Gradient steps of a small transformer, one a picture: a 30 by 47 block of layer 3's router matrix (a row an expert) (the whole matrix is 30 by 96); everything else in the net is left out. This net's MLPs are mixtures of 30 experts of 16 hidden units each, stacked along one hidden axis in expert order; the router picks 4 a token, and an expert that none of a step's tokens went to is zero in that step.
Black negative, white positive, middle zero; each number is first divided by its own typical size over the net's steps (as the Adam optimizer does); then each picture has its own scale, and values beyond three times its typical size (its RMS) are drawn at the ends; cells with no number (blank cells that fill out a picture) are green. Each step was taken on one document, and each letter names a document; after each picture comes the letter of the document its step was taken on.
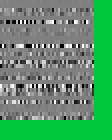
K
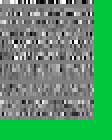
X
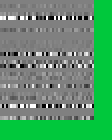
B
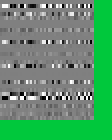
B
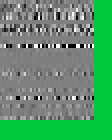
B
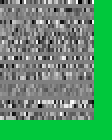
K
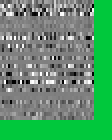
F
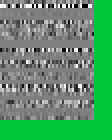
K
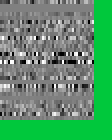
X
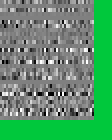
X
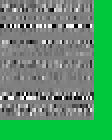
B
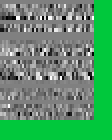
B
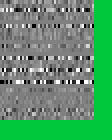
F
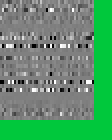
F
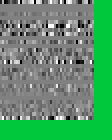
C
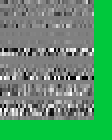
X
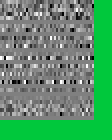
F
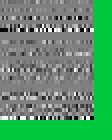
B
